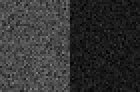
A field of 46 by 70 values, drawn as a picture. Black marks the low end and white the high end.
The table splits into one row of 2 panels. Panel 1,1: low, fine-grained. Panel 1,2: very low, fine-grained, faint in contrast.
